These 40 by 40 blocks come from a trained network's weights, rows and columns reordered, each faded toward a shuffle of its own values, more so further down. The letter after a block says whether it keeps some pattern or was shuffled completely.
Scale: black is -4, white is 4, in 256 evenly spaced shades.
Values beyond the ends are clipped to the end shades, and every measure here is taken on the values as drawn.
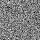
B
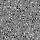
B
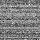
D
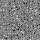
B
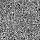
B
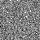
B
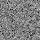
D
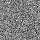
B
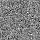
B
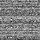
D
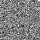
D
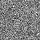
B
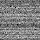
D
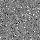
B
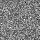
B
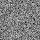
B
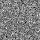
B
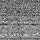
D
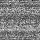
D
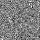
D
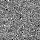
B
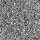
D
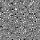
D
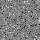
B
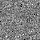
D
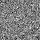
B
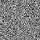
D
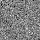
B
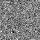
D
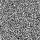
B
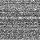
D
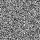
B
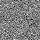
B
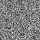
D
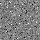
B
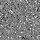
B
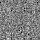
D
